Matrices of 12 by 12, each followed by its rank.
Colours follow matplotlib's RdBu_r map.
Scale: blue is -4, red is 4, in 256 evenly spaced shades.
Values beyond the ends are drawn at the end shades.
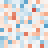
full rank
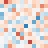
full rank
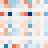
two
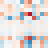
two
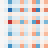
one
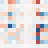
two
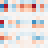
two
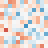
full rank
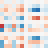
two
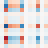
one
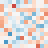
full rank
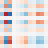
one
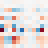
two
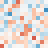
full rank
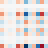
one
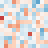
full rank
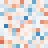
full rank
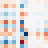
two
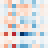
two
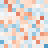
full rank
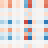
one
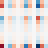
one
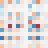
two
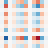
one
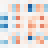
two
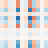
one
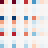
one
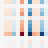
one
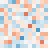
full rank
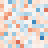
full rank
